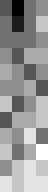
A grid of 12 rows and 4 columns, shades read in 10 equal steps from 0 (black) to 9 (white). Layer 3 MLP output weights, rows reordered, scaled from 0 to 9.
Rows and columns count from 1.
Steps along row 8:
up same up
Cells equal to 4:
8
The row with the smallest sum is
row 1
